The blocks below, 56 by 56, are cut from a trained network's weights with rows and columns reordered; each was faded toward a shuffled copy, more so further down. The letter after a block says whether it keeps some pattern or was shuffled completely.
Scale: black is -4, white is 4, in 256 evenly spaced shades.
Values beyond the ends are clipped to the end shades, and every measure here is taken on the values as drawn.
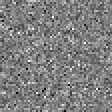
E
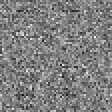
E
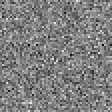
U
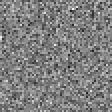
U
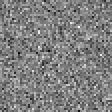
U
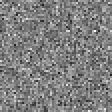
U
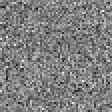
E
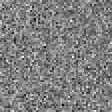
U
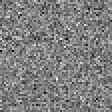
E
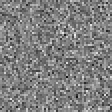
U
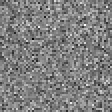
U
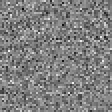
E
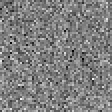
E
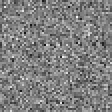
E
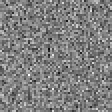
E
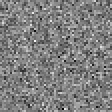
U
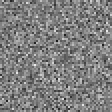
U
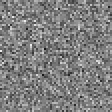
U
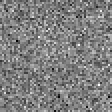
E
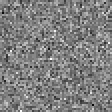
U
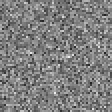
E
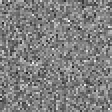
U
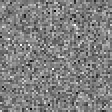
U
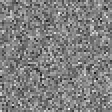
U
